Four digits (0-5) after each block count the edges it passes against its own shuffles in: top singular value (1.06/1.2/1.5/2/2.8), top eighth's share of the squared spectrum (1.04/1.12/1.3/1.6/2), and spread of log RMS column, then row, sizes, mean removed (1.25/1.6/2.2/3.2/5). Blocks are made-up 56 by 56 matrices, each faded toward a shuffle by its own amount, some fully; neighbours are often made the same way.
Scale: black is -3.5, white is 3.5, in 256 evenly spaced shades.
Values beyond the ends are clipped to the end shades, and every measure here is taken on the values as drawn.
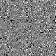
3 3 2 1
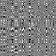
4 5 3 3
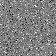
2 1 0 0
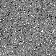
0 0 0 0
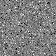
0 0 0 0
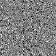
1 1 2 0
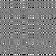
5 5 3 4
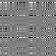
5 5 3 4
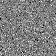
0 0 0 0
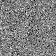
0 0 0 0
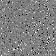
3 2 1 0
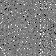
3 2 1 0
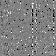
4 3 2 0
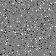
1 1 0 0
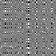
5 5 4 3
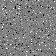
1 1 0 0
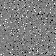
2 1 0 0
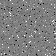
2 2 0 0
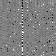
4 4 2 0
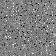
1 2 0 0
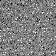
2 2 0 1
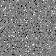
2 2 0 0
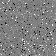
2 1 0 0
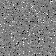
2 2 0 0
